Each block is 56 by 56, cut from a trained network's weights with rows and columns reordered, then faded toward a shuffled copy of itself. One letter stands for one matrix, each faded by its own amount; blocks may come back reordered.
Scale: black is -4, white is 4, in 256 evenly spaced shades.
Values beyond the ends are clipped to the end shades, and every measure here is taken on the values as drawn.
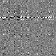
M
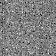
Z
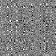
M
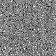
Z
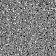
Z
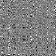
M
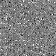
Z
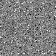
Z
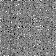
Z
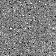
Z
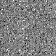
Z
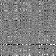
M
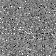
Z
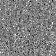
Z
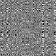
M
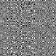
M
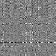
M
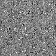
Z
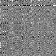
M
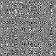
M
